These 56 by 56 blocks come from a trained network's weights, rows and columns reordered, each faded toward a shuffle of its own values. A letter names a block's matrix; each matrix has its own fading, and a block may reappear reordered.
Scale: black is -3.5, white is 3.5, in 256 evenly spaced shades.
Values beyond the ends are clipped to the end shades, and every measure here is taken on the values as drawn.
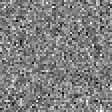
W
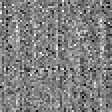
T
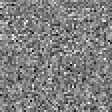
W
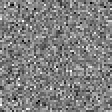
W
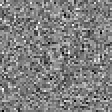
W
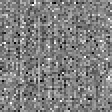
T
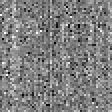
T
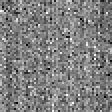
T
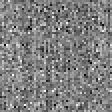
T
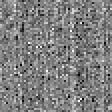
T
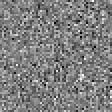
W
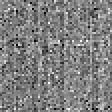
T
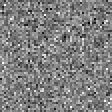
W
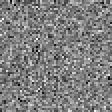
W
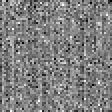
T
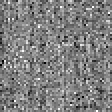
T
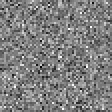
W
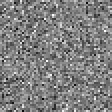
W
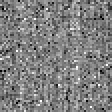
T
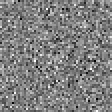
W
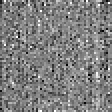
T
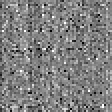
T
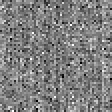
T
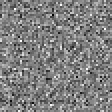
W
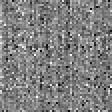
T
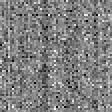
T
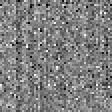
T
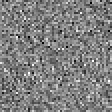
W
